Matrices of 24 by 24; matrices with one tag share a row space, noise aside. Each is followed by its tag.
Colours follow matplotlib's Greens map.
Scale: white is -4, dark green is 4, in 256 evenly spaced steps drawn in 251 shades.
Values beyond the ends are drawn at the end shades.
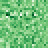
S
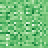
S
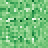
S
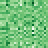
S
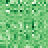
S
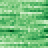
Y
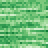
Y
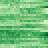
Y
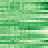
Y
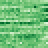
Y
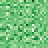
S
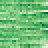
Y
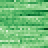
Y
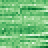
Y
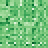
S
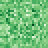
S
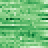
Y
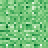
S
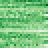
Y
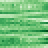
Y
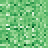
S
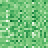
S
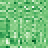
S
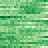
Y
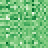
S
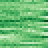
Y
